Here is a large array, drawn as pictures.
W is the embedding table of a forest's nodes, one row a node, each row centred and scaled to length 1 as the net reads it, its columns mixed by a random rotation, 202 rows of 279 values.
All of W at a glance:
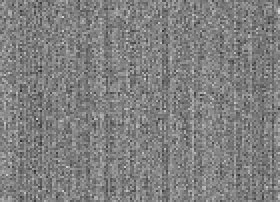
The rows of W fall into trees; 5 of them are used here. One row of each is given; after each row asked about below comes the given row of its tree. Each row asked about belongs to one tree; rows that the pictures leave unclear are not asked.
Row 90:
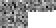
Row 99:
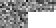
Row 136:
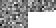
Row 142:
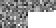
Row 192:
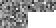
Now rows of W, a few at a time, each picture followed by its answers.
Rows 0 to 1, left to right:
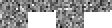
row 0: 192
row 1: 136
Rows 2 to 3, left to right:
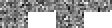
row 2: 99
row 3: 142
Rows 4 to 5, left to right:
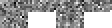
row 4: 90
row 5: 99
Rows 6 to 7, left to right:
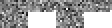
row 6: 142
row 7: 99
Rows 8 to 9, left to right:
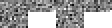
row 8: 142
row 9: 136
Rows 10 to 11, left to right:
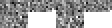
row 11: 90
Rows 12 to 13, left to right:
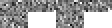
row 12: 90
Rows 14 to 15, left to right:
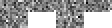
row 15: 90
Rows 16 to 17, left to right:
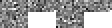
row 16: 136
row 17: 136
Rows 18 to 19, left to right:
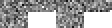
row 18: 99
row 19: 192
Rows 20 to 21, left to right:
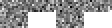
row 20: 192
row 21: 90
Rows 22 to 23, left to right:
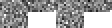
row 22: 192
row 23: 192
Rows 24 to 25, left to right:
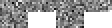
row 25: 142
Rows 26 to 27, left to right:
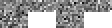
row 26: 142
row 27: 90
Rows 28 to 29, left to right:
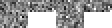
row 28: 90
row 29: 192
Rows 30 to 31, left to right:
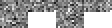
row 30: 136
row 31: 136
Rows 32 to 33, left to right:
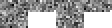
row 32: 142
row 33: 192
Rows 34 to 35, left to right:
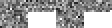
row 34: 99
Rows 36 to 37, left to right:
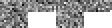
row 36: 99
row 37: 192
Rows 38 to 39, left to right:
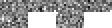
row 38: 136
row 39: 192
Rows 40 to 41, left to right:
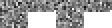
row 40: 90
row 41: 192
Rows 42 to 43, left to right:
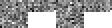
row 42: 136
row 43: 136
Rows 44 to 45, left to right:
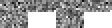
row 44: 90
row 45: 99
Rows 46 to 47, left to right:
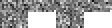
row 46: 142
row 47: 99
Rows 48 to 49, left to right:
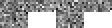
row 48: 99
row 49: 90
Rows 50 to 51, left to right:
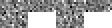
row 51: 90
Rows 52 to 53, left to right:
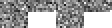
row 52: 99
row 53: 192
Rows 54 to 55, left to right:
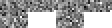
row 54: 90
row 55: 192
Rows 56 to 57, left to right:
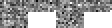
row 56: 99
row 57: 136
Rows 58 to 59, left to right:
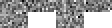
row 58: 192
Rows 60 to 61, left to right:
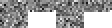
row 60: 90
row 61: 90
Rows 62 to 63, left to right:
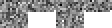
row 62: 192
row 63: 90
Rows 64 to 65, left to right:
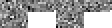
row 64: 192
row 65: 136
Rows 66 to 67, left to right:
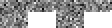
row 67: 142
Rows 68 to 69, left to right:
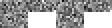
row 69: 192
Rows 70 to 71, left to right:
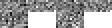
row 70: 142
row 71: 142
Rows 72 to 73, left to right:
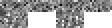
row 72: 90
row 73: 90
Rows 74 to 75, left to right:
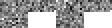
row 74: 136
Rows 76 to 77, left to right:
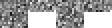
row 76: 142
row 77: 192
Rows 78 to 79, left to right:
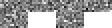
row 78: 90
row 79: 136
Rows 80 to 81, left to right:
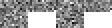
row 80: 90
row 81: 136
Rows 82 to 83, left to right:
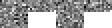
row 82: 136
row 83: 192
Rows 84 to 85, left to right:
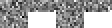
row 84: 90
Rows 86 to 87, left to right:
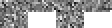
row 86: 90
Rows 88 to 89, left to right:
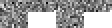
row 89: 192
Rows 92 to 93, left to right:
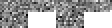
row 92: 142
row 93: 142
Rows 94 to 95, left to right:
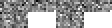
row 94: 99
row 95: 99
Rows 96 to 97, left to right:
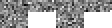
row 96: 142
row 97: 136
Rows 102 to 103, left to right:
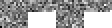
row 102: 136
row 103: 142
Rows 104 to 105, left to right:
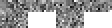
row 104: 142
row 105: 90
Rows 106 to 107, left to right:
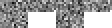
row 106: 90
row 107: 142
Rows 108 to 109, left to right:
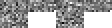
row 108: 136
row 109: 136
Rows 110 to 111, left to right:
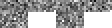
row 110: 142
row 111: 90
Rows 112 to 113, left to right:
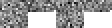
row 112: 192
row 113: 90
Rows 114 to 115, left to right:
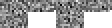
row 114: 192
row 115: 90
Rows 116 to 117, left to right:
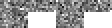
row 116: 99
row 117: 90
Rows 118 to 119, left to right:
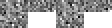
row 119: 90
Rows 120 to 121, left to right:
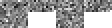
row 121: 136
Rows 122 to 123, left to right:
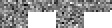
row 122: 142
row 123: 136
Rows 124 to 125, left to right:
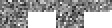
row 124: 142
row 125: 142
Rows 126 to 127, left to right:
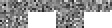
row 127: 142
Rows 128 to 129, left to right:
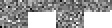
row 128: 136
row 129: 142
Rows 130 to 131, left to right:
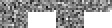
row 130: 90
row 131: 142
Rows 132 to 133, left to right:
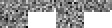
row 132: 142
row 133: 90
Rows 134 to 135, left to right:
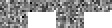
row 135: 99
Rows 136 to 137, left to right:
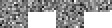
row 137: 142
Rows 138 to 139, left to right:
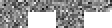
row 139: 142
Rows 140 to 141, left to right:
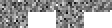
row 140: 90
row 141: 90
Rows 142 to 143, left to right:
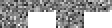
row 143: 142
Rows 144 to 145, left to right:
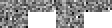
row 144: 142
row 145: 90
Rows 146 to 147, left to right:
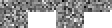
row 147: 192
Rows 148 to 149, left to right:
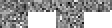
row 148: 142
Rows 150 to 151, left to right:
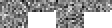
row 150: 192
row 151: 136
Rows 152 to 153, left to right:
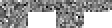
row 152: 90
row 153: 90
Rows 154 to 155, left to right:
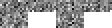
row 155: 136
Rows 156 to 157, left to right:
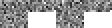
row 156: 90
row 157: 90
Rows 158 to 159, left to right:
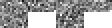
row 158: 192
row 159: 142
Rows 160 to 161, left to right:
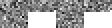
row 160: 90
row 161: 136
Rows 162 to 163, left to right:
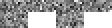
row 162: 90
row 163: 90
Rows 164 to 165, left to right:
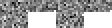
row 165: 192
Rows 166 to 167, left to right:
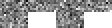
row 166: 99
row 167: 99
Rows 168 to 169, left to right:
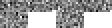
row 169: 192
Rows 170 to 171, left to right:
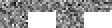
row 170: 90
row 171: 99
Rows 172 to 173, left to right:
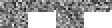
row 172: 90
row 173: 99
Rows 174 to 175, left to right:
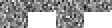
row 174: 192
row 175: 192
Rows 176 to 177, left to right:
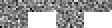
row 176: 136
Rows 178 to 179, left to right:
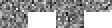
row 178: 192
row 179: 142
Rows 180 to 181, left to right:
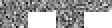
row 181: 142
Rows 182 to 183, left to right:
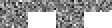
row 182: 90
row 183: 142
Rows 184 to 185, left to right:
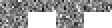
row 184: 90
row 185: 192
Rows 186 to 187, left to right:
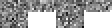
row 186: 142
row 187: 142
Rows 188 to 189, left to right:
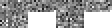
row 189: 142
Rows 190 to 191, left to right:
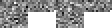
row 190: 136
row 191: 136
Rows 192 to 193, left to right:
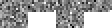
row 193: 90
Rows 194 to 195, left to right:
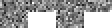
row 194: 90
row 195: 142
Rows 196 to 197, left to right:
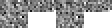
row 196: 90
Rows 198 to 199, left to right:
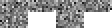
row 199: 90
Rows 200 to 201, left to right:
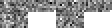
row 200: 99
